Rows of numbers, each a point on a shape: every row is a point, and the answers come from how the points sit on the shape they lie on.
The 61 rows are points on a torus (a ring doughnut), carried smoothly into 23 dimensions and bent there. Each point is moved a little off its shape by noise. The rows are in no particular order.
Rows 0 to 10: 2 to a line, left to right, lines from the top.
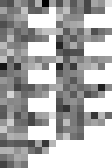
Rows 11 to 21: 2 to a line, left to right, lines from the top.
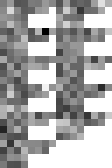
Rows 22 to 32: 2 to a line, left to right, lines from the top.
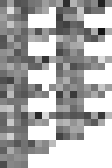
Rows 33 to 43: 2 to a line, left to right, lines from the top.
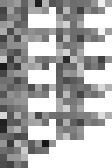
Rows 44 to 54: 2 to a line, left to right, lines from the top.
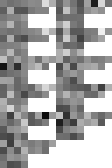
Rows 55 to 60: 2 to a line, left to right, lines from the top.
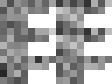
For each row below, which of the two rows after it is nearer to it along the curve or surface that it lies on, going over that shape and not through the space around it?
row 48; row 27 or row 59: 27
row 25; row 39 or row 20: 20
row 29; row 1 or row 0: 1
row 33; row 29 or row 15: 15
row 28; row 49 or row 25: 49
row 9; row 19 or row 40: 19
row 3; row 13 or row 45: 45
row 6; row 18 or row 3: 18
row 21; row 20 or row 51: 51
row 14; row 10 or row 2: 2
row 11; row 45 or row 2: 45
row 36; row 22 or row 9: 22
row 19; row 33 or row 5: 33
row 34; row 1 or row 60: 1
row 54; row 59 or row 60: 60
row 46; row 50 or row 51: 50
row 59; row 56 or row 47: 47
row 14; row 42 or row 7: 42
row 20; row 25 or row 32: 25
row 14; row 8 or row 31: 8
